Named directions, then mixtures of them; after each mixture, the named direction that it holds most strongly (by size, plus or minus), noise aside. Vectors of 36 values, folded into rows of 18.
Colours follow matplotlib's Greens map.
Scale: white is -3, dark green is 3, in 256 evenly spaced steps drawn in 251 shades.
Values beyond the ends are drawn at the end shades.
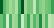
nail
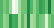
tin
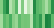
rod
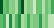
nail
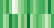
tin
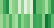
rod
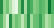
tin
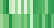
rod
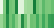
nail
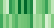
rod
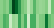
tin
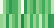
nail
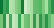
nail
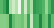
rod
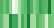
tin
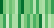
nail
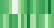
tin
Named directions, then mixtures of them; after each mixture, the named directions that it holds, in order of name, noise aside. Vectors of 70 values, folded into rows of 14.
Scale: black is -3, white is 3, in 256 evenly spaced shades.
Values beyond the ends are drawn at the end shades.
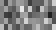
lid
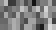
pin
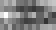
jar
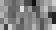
jar, lid, pin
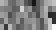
jar, lid, pin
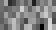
pin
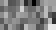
jar, lid, pin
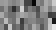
jar, lid, pin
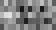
jar, lid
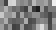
jar, lid, pin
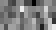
lid, pin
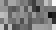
jar, lid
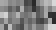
jar, lid, pin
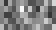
lid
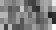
jar, lid, pin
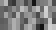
pin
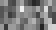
lid, pin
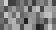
lid, pin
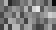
jar, lid, pin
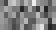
pin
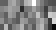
jar, lid, pin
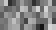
pin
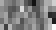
jar, lid, pin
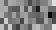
jar, lid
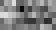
jar, lid, pin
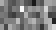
lid, pin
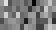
jar, pin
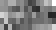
jar, lid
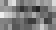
jar, pin
